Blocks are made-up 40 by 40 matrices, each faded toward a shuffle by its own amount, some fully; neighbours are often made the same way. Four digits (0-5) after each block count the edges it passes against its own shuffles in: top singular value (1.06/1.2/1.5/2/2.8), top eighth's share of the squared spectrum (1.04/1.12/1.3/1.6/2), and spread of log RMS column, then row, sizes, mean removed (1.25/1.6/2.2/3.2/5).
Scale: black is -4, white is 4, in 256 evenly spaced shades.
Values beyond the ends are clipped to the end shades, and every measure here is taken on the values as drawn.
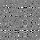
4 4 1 2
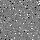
1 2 0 0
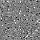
3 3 0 1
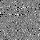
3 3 0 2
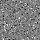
0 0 0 0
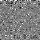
3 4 1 2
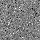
0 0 0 0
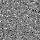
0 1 0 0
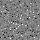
1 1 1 0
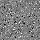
0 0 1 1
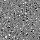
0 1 1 0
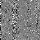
2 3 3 0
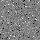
0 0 0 0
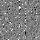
2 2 1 0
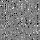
3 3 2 1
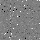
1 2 0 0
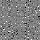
3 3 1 1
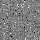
0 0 0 0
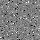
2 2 0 0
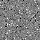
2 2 0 0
